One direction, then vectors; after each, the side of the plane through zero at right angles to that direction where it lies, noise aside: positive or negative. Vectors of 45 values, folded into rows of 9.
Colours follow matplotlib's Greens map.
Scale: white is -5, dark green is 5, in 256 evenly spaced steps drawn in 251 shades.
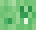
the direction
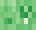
positive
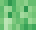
negative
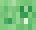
positive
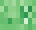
positive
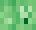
negative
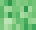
negative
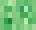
positive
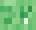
positive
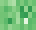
positive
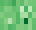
negative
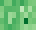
negative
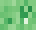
positive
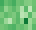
negative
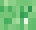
positive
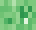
positive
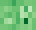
negative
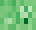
negative
